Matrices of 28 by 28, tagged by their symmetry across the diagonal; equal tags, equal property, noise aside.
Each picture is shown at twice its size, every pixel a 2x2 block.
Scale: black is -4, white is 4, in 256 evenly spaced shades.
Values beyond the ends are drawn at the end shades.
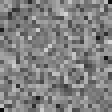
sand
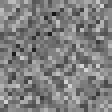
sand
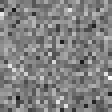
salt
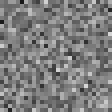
sand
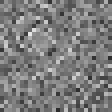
sand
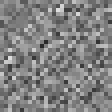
sand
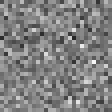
salt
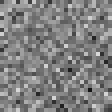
sand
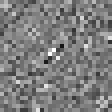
sand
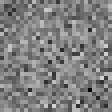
sand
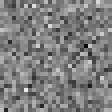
salt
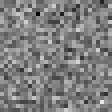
salt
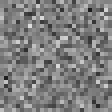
salt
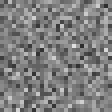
salt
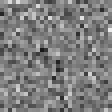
salt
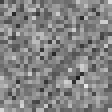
sand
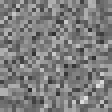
sand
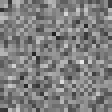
sand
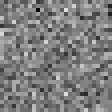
salt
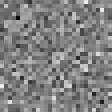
sand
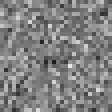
salt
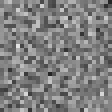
salt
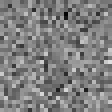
salt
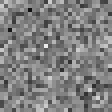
sand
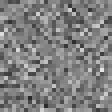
salt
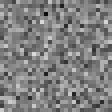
salt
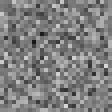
sand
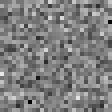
salt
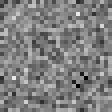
sand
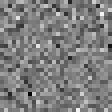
salt
